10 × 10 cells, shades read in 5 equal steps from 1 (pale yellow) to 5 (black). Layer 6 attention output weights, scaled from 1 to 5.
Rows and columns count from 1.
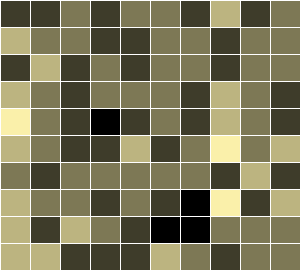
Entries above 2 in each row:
9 9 9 8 8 6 9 7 8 7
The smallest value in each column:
1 2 2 3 2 2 3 1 2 2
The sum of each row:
34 32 33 31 33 28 32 31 34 31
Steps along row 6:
up up same down up down down up down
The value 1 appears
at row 5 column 1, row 6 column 8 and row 8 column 8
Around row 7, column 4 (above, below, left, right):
4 4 3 3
